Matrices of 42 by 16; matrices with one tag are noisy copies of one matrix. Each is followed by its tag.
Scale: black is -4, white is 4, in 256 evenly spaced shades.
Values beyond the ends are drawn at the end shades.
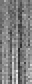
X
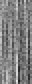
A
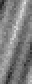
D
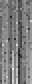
X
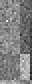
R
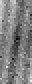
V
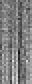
X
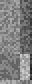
R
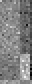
R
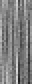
A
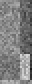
R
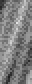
D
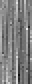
A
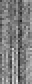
X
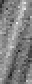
D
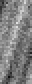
D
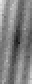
V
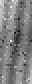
V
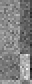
R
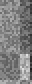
R
